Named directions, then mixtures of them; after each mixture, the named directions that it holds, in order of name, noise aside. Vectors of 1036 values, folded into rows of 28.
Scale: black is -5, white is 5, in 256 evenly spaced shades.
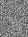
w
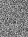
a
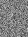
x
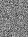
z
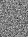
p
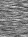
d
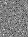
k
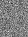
z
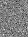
k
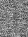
d, x, z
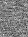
d, k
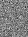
p, z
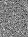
k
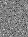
k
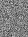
z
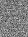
k, p, z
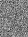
k, w, z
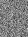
x
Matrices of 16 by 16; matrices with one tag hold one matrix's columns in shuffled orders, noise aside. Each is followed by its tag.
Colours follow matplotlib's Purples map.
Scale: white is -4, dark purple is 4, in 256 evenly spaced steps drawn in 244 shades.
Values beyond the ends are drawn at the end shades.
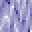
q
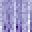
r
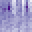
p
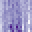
r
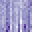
r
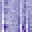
r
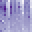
p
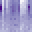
p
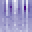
p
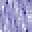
q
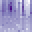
p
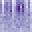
p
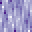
q
